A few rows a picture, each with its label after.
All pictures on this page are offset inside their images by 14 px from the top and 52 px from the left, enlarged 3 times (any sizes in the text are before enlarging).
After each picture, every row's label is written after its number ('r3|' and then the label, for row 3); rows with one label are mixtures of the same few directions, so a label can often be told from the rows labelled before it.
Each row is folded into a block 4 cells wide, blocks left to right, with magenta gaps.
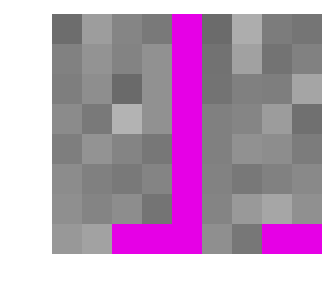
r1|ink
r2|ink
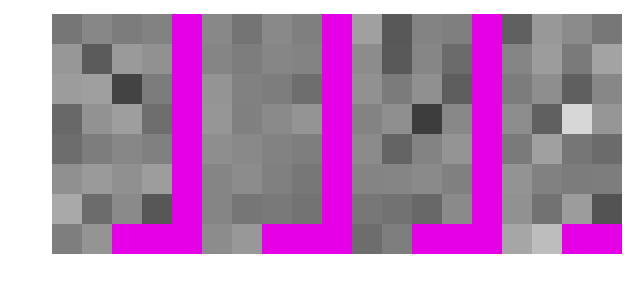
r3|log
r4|ink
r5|ink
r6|ink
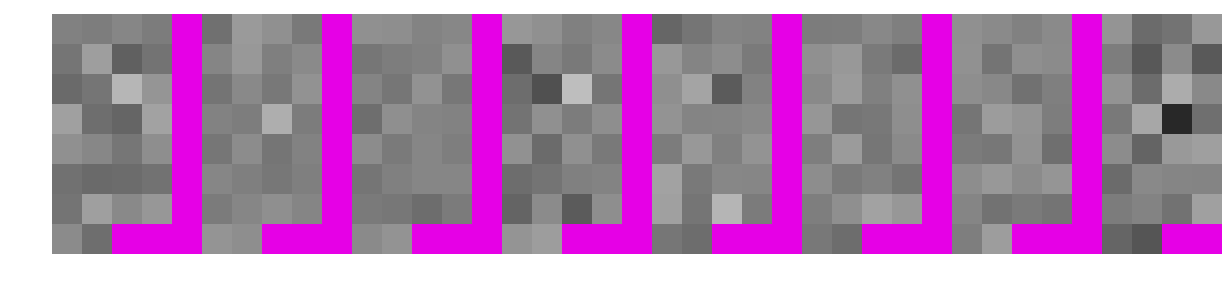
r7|log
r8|ink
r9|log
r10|log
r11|log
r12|log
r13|log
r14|ink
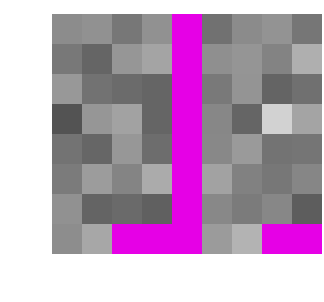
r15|log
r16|ink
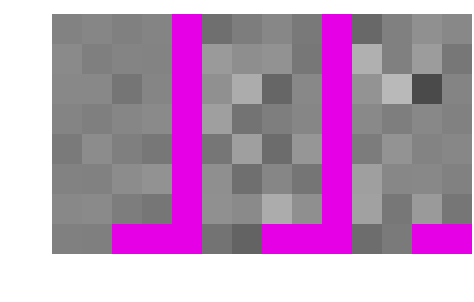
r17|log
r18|log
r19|log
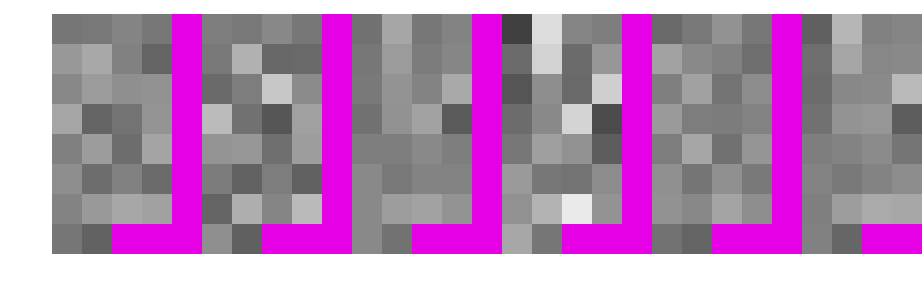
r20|log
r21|log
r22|ink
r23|ink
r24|log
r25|ink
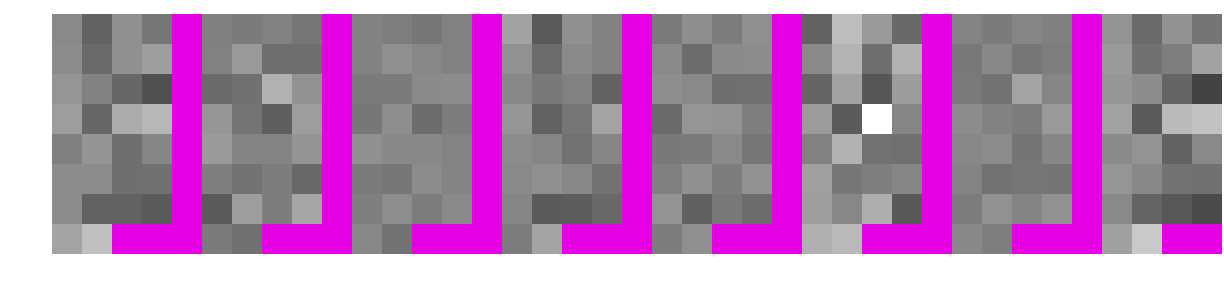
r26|ink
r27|log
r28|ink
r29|ink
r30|log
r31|ink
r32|log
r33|ink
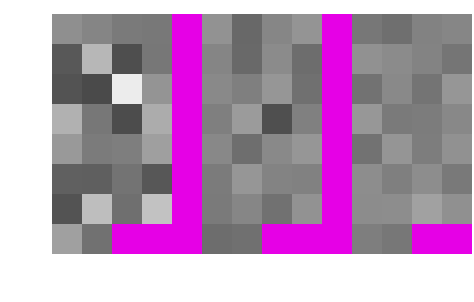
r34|log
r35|ink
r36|log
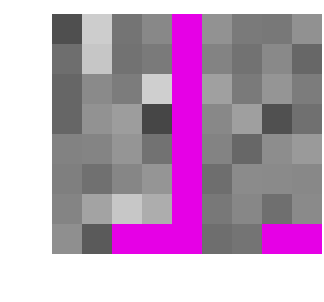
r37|ink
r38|ink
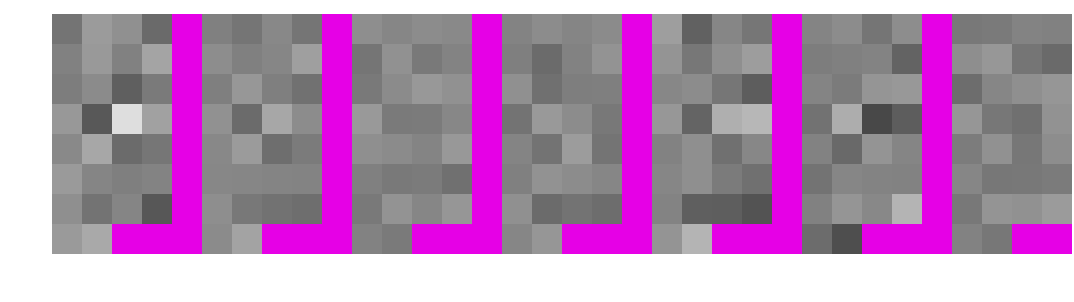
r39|ink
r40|ink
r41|log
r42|log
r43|ink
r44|ink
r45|log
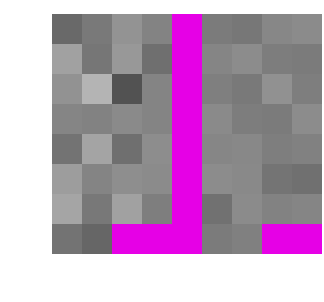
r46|log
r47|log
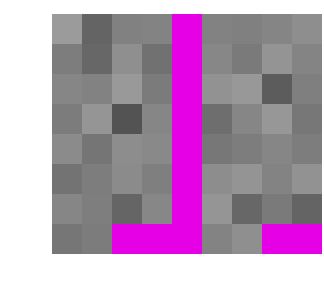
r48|ink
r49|log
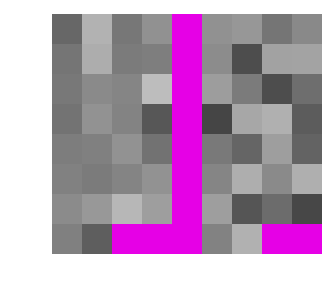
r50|ink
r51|log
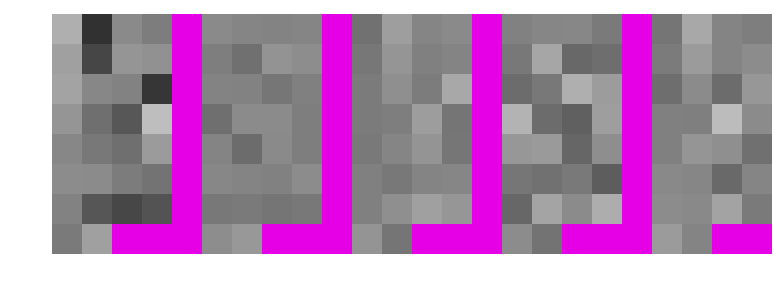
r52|ink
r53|log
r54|ink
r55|log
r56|ink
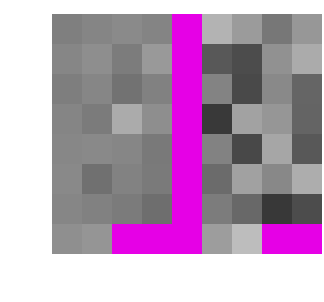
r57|ink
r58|log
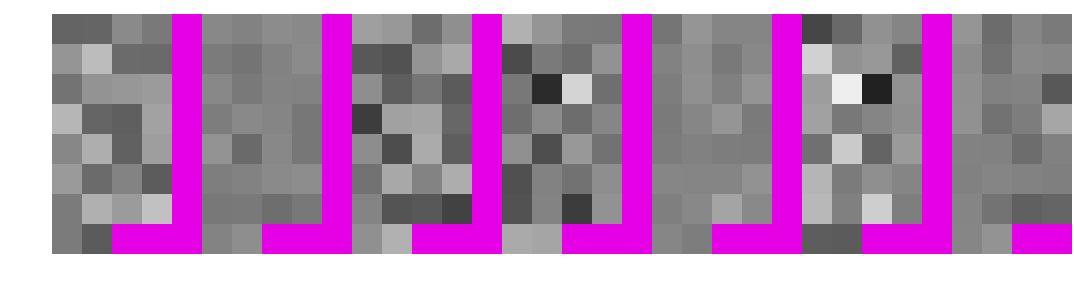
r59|log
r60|log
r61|log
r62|log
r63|ink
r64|log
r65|ink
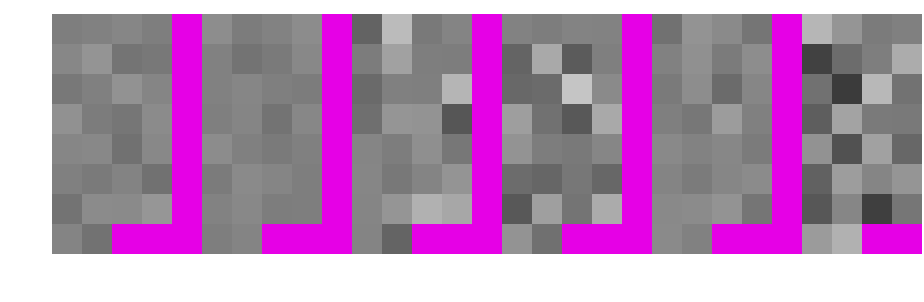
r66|log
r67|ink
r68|ink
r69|log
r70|ink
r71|log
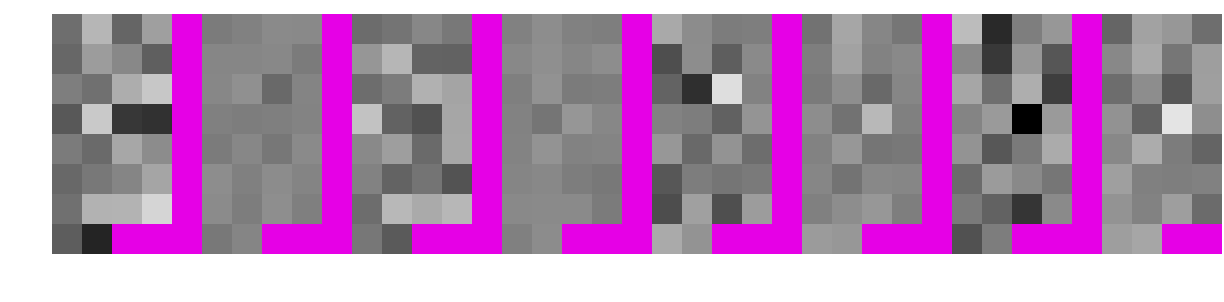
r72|ink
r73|log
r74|log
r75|ink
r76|log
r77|ink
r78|ink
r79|ink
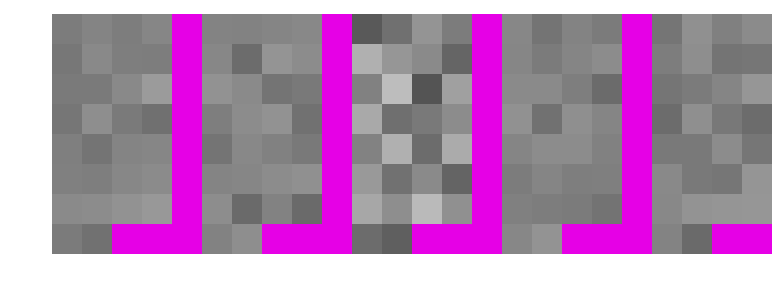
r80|ink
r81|log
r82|log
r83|ink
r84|ink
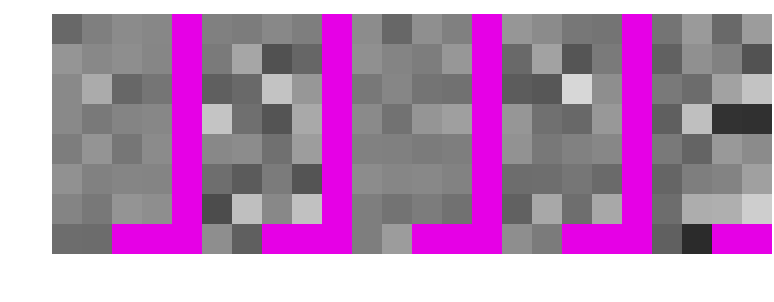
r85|log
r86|log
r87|ink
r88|log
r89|ink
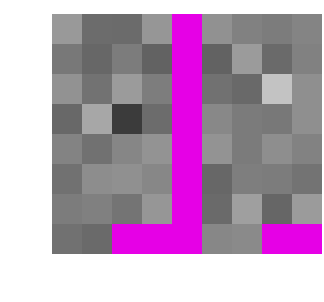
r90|ink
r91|log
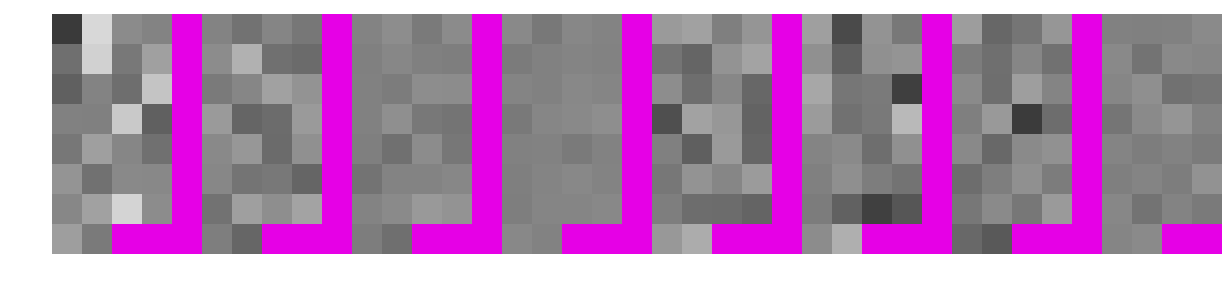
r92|ink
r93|log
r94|ink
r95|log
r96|log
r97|ink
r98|ink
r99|log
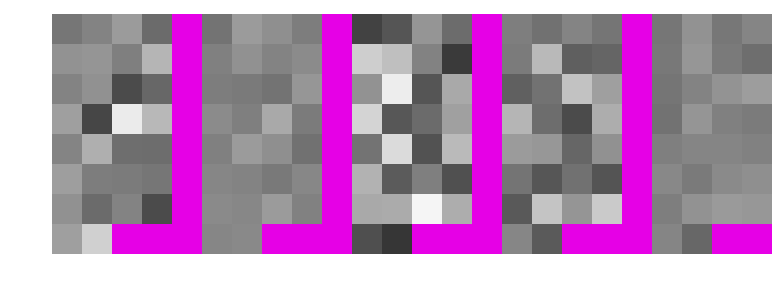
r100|ink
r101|ink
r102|log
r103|log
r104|ink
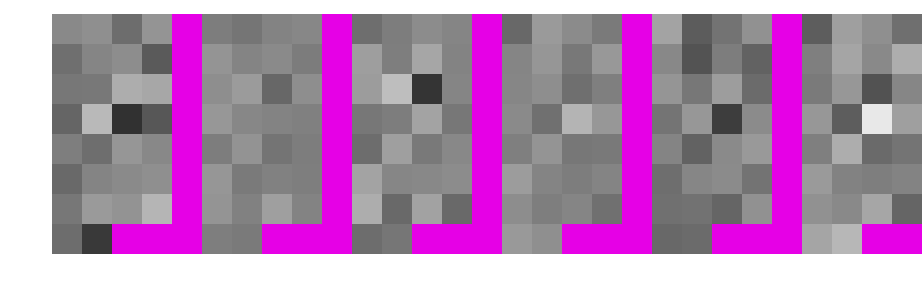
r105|ink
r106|log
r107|log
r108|ink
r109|ink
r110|ink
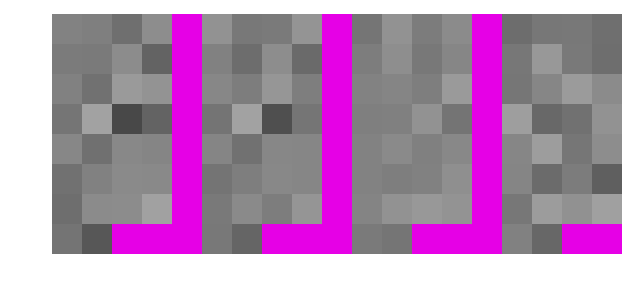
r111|ink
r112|ink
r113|ink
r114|log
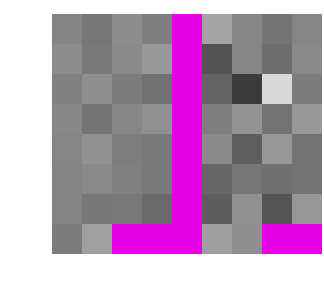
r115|ink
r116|log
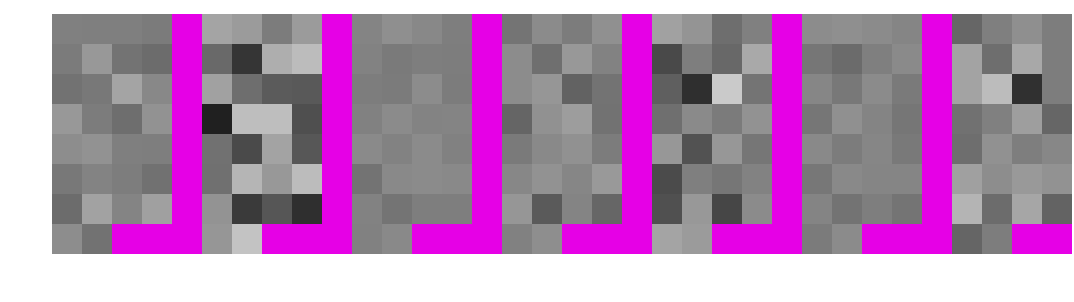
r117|log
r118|log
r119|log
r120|log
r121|log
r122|log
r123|log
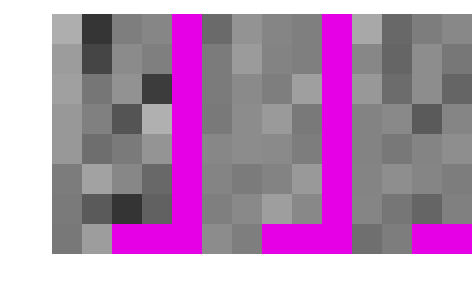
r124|ink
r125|ink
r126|ink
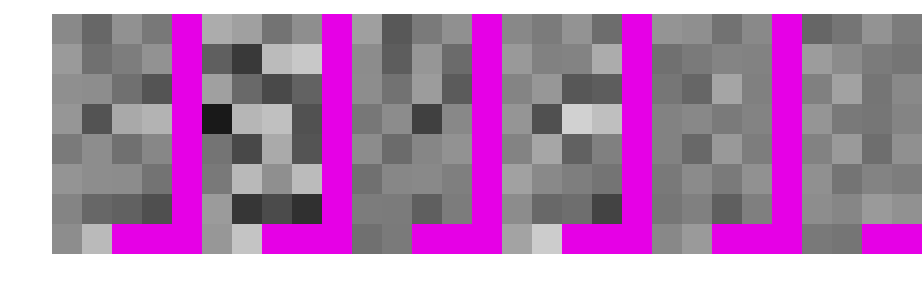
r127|ink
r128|log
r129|ink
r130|ink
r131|log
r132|log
